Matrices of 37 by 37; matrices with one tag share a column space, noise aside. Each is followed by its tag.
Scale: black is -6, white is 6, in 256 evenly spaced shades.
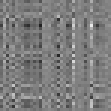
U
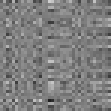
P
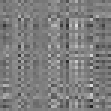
U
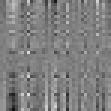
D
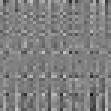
D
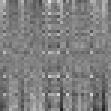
D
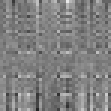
D
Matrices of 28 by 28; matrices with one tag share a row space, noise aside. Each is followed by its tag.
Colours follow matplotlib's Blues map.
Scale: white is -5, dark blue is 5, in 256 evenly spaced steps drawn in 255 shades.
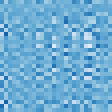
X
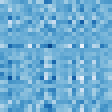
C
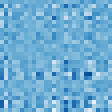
X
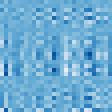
X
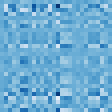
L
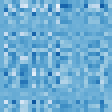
L
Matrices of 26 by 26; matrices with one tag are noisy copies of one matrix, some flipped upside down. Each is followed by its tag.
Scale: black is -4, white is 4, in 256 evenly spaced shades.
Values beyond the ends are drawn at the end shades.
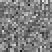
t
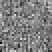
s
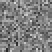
t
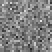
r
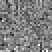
t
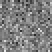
r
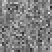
r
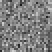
s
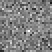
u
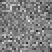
u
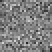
u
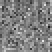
r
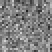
r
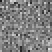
s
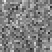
r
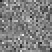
u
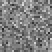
r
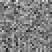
t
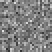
t
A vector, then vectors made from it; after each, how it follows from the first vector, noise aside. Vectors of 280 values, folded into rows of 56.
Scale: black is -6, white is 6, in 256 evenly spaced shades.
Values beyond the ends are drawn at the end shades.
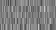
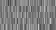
copied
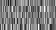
scaled up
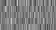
reversed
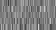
copied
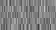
sign-scrambled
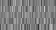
sign-scrambled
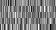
scaled up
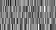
scaled up
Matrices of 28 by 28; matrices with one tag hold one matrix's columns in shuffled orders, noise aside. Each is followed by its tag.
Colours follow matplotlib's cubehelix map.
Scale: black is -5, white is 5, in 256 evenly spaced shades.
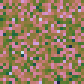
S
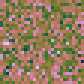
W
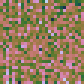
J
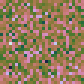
W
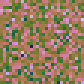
S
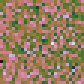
W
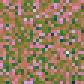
S
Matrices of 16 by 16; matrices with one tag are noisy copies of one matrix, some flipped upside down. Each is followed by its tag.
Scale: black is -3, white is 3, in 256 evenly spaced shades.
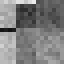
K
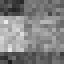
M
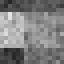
M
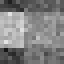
M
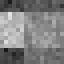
M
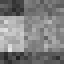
M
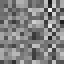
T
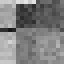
K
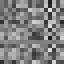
T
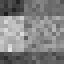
M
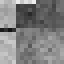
K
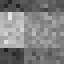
M
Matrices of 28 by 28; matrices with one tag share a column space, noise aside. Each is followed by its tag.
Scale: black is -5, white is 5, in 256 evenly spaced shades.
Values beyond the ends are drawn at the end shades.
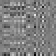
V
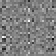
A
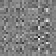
A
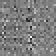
A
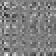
V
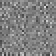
V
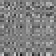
V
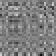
V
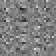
A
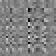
A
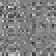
V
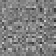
A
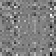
V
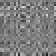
V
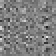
A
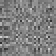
A
